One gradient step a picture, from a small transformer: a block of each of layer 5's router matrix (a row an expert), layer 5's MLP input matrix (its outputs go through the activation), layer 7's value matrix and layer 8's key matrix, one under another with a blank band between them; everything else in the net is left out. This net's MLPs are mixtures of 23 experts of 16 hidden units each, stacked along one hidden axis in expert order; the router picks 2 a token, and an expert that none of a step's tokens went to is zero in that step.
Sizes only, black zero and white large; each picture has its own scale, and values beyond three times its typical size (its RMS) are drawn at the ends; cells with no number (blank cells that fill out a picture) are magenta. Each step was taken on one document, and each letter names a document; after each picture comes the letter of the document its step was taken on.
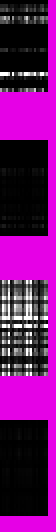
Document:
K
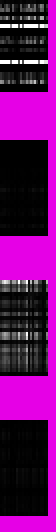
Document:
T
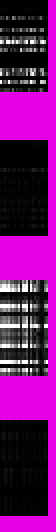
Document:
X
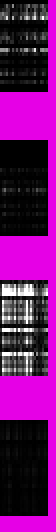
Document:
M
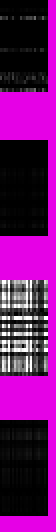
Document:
K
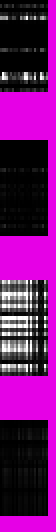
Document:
K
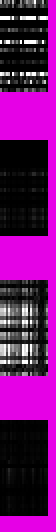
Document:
X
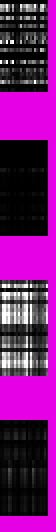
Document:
T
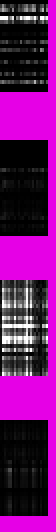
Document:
M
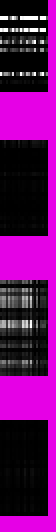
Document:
X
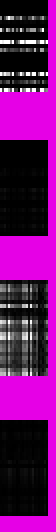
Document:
X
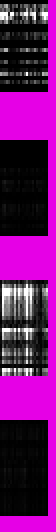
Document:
M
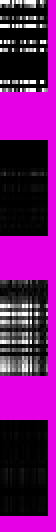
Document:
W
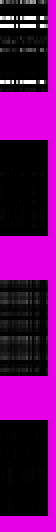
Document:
W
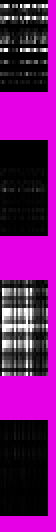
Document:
M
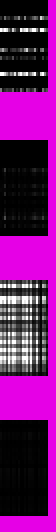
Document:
K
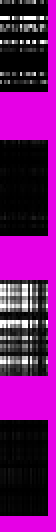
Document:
X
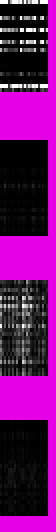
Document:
X
